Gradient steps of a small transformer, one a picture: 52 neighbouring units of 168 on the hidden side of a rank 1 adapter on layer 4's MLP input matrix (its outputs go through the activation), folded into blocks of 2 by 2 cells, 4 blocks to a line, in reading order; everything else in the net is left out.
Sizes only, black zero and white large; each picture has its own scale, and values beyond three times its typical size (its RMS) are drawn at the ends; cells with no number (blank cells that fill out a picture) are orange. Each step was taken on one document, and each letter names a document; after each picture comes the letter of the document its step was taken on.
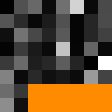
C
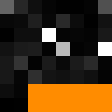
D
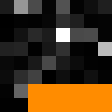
D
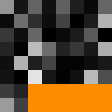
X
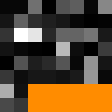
C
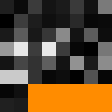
X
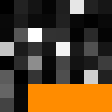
C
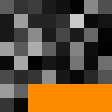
X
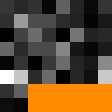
X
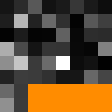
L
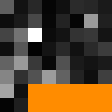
L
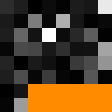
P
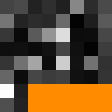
L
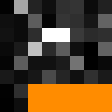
D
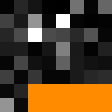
C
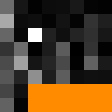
L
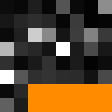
X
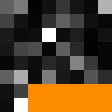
P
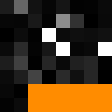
D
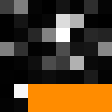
D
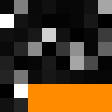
P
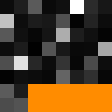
L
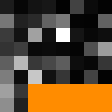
L
